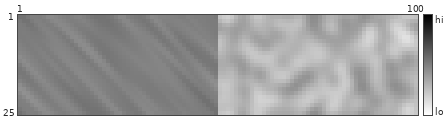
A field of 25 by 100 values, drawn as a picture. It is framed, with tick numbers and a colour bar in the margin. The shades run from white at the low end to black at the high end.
It is made of 1 by 2 panels. Panel 1,1: middling, slanting down to the right, faint in contrast. Panel 1,2: low, blotchy.
